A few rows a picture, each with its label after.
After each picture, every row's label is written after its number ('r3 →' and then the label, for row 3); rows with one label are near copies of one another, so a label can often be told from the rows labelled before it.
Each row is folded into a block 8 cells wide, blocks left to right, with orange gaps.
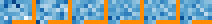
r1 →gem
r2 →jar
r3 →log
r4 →log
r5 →log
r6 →log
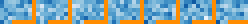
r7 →jar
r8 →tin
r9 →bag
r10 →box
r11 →jar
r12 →gem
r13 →jar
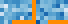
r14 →tin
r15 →jar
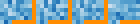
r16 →box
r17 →box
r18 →box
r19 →bag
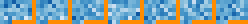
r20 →gem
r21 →gem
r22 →log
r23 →tin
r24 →log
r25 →box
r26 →log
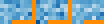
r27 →tin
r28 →jar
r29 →tin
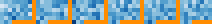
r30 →bag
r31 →jar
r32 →jar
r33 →box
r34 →box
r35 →box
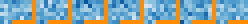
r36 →tin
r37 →box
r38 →gem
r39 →gem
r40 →bag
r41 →jar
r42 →tin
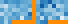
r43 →tin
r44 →gem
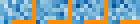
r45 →box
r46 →jar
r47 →gem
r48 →gem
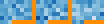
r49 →log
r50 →log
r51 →tin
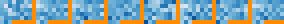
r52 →box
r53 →bag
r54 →bag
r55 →log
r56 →jar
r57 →bag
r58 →jar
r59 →bag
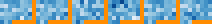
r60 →tin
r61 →tin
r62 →box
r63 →gem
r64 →tin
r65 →bag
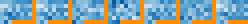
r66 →bag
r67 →bag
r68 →jar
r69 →gem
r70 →bag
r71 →log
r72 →bag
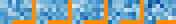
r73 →box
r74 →bag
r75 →bag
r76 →jar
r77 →gem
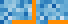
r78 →jar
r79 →gem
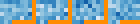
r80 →tin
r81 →tin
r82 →gem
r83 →bag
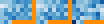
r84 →bag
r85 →bag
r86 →jar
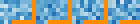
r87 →tin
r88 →log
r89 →box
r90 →box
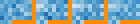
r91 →log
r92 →bag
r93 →bag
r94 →bag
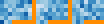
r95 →jar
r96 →bag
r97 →box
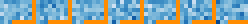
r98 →tin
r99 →gem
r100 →tin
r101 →box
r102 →tin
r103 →box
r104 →jar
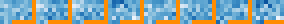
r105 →tin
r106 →bag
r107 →bag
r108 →gem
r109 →tin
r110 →bag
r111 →jar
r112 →gem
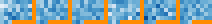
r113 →bag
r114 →box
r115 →box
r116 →tin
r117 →log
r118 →log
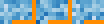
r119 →tin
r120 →jar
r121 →tin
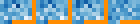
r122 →gem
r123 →gem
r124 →gem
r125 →log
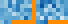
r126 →box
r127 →gem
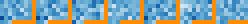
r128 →log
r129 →log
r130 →jar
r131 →tin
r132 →log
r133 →bag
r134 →box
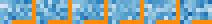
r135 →bag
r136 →box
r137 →bag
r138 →tin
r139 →tin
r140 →jar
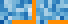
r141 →jar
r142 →box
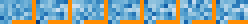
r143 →log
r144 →jar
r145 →bag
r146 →jar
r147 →jar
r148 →box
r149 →jar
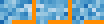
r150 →jar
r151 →tin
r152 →log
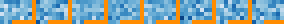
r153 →tin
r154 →jar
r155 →tin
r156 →log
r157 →tin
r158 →log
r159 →box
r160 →jar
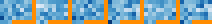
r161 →log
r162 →bag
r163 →log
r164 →jar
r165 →tin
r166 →jar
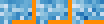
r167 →tin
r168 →tin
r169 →bag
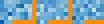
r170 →jar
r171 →tin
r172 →log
